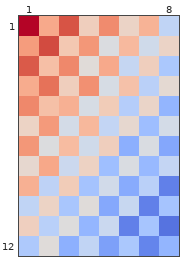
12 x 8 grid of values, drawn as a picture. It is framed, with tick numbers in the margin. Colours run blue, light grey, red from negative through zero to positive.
The ninth with the highest average is the top left. The bottom right is the ninth with the lowest average. The field is checkered. Neither half mirrors the other. The field climbs toward the top left.
